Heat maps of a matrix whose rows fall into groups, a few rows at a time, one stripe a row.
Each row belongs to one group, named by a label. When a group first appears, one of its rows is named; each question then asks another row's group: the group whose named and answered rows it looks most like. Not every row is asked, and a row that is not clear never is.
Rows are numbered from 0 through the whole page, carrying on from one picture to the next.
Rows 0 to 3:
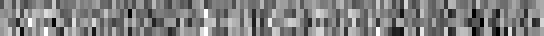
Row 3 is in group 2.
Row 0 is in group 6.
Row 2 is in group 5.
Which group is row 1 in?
2
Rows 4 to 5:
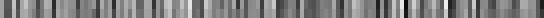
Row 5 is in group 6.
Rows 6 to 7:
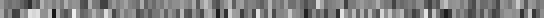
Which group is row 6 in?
2
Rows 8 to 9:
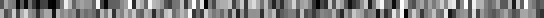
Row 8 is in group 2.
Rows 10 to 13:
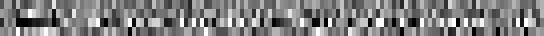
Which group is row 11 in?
5
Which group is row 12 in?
2
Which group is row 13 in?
2
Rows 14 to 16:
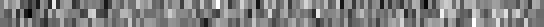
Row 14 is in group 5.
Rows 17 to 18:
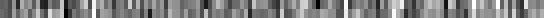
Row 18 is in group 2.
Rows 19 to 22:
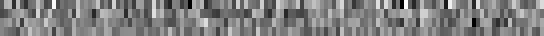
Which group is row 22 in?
5
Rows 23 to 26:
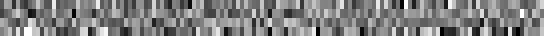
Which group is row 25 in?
5
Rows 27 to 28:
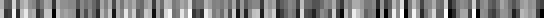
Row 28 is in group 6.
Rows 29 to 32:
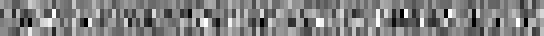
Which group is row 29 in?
5
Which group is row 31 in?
2
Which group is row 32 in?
5
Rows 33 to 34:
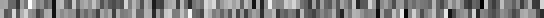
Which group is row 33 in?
5
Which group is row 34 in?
6
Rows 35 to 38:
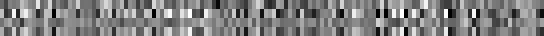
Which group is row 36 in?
6
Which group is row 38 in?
6
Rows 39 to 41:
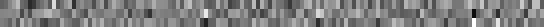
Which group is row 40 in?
2
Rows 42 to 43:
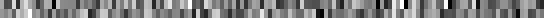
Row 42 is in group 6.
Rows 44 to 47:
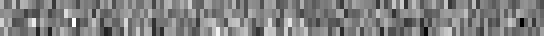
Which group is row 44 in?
6
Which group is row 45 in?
2
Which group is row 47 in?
5
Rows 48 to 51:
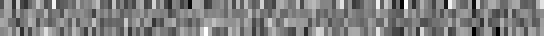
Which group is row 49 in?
2
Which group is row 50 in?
5
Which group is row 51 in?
2
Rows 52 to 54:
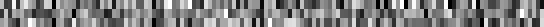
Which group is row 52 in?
6
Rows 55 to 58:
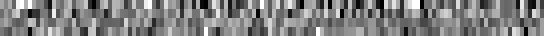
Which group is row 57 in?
5
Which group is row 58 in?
2
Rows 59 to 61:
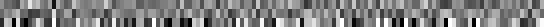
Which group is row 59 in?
5
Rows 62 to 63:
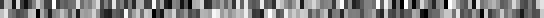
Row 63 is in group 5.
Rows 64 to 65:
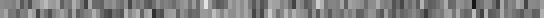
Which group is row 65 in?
5
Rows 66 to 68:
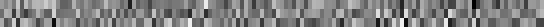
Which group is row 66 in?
2
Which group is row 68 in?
6
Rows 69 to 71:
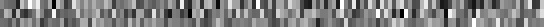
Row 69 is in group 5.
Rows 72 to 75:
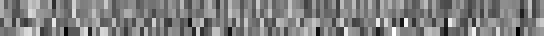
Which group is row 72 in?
5
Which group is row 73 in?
5
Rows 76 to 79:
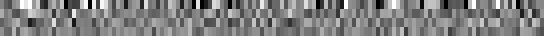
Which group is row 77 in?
5
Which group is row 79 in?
6
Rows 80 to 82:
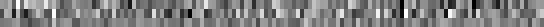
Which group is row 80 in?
2
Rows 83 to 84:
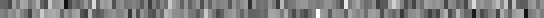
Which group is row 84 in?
2
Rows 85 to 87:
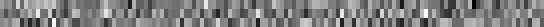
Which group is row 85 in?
2
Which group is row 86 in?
5
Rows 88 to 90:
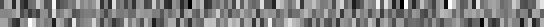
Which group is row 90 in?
5
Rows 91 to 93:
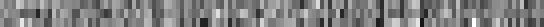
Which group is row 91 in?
2
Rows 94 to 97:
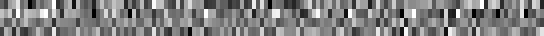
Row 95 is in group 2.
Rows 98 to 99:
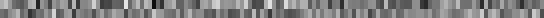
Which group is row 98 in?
5
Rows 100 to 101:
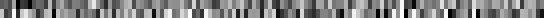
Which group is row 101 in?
6
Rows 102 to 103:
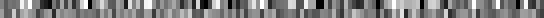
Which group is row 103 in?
6
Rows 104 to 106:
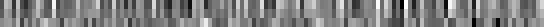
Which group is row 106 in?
2
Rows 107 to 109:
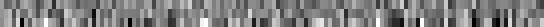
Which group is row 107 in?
6
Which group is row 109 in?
2
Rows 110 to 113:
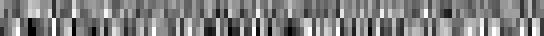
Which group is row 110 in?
5
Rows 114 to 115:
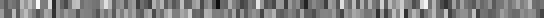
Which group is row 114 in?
5
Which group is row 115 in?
6
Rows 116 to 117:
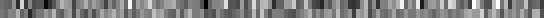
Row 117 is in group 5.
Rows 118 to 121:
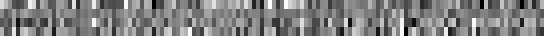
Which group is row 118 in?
5
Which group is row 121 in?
6
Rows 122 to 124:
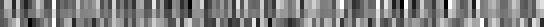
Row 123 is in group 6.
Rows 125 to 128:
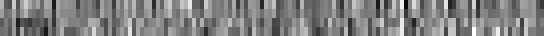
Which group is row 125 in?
6
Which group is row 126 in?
6
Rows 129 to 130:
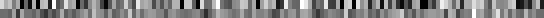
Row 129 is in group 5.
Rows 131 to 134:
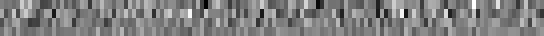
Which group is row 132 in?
6
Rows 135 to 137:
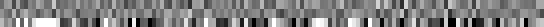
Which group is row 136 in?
6
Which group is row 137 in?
2
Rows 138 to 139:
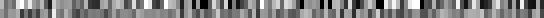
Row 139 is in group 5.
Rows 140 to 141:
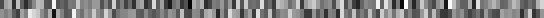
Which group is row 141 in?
5
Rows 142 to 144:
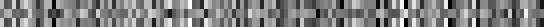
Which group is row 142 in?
6
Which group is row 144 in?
6
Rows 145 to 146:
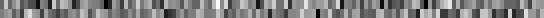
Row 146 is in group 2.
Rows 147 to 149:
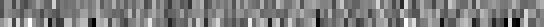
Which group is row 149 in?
2
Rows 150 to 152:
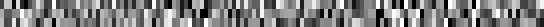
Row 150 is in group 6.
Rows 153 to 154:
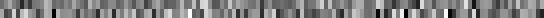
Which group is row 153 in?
2
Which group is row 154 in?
6
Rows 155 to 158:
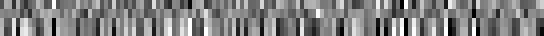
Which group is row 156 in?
2
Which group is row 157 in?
6
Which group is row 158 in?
6
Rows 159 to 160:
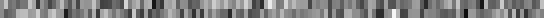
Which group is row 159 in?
5
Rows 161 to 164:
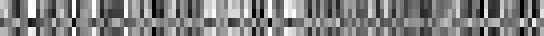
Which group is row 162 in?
5
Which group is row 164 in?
5
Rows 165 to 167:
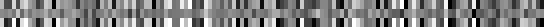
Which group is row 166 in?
2
